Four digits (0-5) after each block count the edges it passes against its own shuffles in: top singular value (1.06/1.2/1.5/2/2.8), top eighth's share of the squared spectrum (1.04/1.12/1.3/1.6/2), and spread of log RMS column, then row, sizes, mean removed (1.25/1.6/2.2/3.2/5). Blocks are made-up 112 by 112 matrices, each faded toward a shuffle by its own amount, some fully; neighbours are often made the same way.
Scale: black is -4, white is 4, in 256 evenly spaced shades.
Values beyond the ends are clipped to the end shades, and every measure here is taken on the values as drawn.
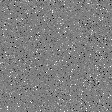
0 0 0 0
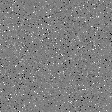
1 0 0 0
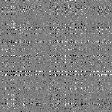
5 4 3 4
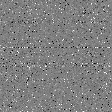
3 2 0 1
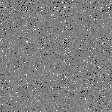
3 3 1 2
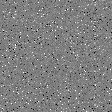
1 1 0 0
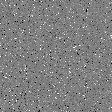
0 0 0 0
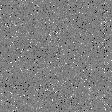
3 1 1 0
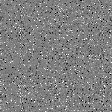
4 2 1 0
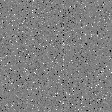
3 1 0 0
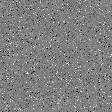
1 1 0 0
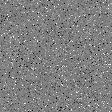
0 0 0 0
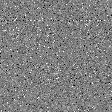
1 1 0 1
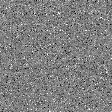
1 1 0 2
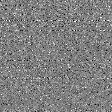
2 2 0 3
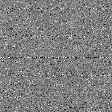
2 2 0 3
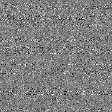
2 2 0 4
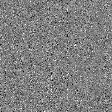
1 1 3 0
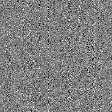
2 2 3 0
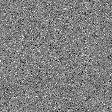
0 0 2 0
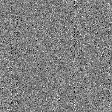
1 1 2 0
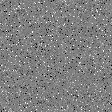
1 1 0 0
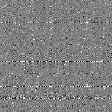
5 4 1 3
